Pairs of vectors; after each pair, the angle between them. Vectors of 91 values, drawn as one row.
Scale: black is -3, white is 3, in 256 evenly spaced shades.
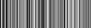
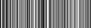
nearly parallel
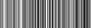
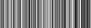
partly aligned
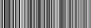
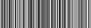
partly aligned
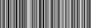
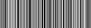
partly opposed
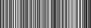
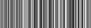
partly opposed
